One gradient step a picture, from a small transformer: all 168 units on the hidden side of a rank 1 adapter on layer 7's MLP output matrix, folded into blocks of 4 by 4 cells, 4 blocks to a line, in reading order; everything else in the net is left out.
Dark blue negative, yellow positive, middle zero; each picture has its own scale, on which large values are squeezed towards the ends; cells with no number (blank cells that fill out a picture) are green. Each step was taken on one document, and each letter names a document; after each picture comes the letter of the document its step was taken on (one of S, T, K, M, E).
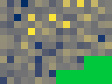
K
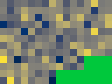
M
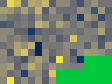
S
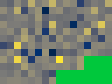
S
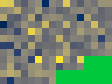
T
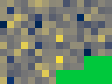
M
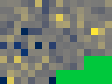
M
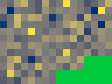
T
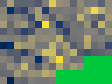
S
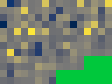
T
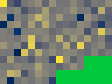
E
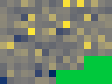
K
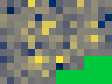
S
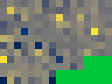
M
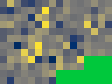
S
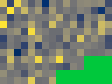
E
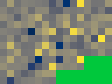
K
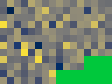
S
